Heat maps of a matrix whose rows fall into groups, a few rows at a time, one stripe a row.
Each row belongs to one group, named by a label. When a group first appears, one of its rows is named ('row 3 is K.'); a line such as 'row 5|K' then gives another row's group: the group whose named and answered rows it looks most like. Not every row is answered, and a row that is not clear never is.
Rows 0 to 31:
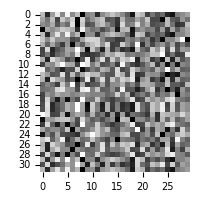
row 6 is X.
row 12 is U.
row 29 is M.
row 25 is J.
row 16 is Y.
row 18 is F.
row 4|M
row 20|J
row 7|F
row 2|X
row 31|M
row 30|F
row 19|F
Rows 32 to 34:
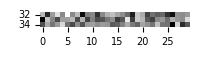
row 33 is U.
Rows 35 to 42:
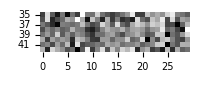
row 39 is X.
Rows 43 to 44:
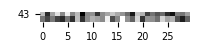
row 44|X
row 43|M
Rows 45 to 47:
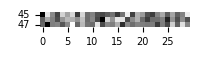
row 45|U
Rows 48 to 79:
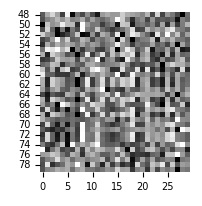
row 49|Y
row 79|Y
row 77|Y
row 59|X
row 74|J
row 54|Y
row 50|U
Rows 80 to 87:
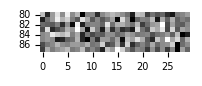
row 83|F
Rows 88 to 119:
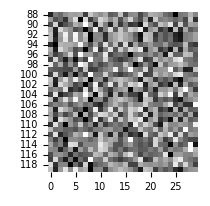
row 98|J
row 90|F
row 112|F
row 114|X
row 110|U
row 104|F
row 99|X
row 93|M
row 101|M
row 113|X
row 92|M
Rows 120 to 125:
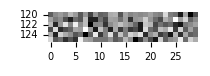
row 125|J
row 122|M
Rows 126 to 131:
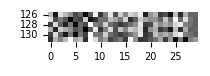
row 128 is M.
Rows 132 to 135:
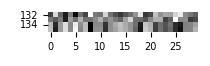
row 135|M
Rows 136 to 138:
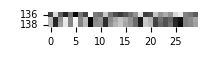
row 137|M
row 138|M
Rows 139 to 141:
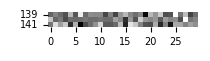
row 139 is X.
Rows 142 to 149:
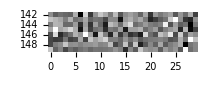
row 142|X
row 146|F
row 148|Y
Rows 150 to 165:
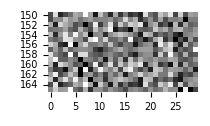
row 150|F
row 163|M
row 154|M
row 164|F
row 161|X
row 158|J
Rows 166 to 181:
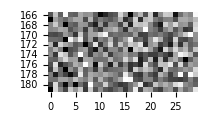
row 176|F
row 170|J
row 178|J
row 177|U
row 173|U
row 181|U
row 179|Y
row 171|X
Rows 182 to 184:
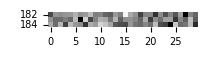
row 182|Y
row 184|X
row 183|X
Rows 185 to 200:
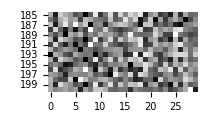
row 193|U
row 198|J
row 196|F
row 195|U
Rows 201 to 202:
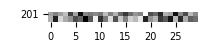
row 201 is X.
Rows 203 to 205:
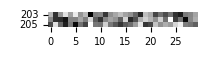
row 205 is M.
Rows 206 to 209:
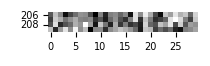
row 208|F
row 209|M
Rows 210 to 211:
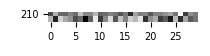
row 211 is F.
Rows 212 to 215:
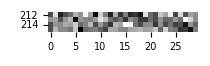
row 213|J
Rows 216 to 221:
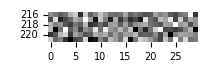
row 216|X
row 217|F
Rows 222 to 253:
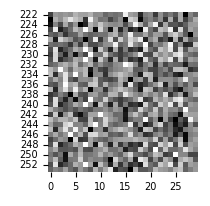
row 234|M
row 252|F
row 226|X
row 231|F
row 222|Y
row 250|X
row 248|F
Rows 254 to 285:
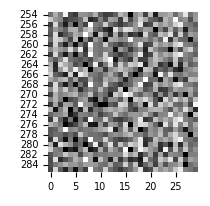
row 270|Y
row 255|U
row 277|Y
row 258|F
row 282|Y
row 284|Y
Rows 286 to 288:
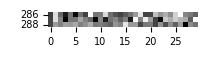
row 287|U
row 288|Y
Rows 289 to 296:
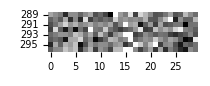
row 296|Y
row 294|X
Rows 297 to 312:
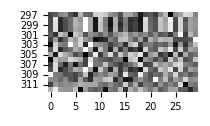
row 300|F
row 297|J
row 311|Y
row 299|F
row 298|F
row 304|F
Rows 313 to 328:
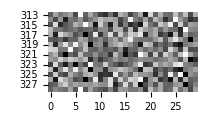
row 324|M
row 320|J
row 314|X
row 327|Y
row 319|M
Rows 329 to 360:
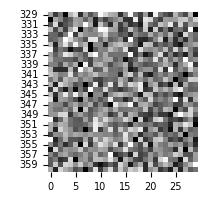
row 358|J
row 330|U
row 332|X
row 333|J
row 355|X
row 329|X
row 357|Y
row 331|F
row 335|M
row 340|J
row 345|M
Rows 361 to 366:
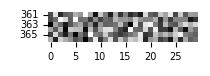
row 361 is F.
